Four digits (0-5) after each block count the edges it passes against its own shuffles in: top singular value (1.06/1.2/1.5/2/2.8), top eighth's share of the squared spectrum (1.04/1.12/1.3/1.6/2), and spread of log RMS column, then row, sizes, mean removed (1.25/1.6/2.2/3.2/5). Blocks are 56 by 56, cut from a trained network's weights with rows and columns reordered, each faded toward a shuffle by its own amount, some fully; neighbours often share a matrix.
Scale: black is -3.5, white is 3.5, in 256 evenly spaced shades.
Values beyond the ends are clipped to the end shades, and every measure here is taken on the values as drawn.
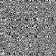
3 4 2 2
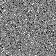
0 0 0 0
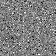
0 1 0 0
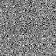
3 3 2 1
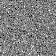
0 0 0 0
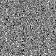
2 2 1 0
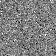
0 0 0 0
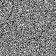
1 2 0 0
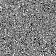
0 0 0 0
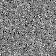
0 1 0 0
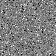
0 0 0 0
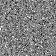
1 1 0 0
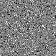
2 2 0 1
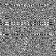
4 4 0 3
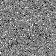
1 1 0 0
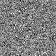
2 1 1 0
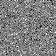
2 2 0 0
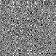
3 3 2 2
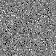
2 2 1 1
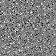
1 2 0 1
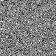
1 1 0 0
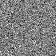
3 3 1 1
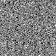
3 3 0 1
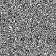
3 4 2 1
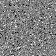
1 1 0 0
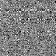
3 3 1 2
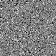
1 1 0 0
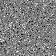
1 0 0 0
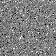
1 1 0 0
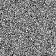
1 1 0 0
